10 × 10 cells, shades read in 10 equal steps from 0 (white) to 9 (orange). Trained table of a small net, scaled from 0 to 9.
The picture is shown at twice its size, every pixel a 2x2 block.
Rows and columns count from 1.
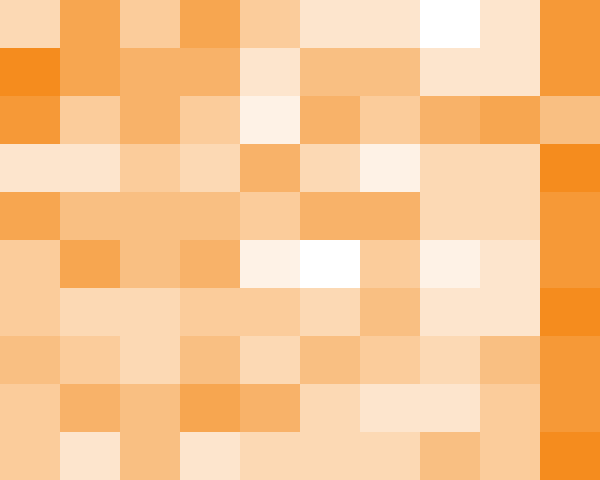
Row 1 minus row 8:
-2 3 1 2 1 -3 -2 -3 -3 0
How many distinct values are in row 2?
6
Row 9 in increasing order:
2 2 3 4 4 5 6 6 7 8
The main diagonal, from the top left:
3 7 6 3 4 0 5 3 4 9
